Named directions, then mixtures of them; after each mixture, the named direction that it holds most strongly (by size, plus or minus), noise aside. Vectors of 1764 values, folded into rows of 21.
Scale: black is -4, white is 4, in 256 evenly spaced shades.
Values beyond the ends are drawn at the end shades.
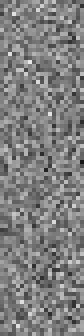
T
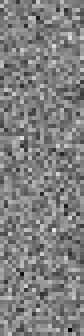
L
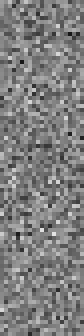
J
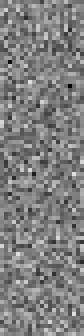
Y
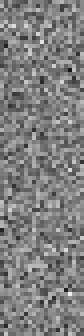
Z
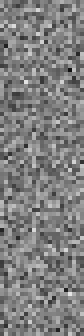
Z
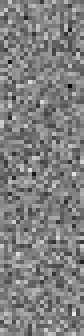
Y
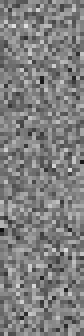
Z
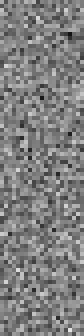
L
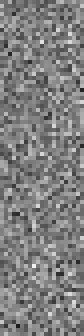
T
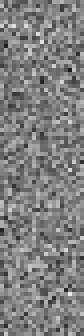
Z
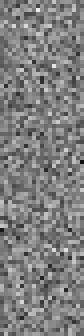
Z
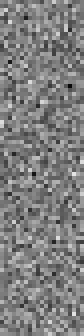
Y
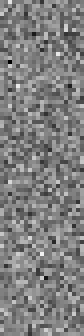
Y
